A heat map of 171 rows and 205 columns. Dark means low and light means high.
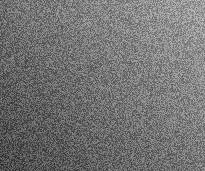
The ninth with the lowest average is the bottom left. There is an overall slope up to the top right. The top right is the ninth with the highest average. No row or column stands out. The halves do not mirror each other.
